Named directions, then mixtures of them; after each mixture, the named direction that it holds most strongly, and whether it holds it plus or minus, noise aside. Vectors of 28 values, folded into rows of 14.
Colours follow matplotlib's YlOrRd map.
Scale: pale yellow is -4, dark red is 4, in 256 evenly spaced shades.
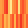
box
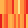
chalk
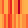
box, minus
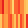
chalk, minus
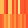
box, plus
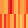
box, minus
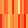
chalk, plus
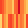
chalk, minus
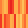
box, minus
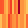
chalk, minus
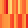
box, plus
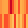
box, minus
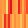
box, minus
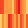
chalk, minus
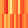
box, plus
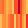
chalk, minus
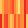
chalk, plus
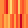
box, plus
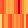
chalk, minus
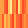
box, plus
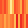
box, plus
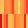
chalk, plus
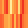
box, plus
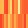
box, plus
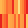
chalk, plus
